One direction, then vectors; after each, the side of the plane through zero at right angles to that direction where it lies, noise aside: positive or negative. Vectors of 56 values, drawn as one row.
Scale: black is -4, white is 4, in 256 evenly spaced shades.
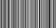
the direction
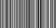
negative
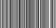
negative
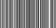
negative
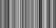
positive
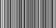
negative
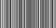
negative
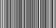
negative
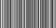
negative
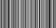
positive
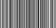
negative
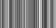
negative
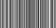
negative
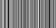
positive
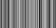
positive
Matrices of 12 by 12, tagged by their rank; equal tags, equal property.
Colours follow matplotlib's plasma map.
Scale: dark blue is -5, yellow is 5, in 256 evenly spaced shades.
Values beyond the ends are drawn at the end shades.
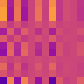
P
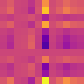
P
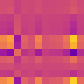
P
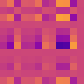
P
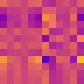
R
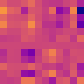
R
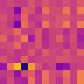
R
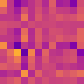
R
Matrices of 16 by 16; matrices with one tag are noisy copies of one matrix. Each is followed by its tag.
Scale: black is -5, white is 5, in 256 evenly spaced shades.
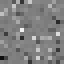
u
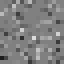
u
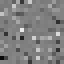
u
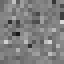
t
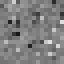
t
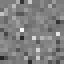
u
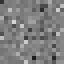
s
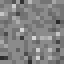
u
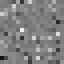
u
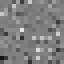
u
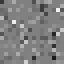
s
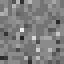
u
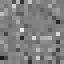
u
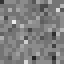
s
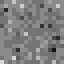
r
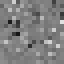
t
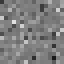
s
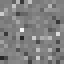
u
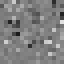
t
